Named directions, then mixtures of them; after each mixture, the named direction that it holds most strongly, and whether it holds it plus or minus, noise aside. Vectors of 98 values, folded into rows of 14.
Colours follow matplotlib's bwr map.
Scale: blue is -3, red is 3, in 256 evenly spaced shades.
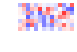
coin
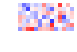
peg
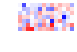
peg, plus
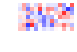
coin, plus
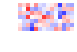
peg, minus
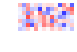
coin, minus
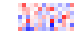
peg, minus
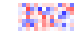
coin, minus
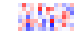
coin, plus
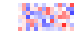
coin, plus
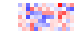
coin, plus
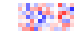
coin, plus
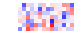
coin, minus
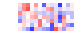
peg, minus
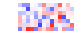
peg, plus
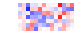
coin, plus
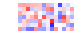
peg, minus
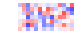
coin, plus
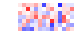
peg, minus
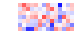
peg, minus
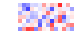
peg, plus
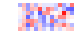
coin, plus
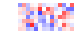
coin, plus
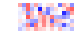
coin, minus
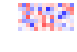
coin, minus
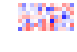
coin, minus
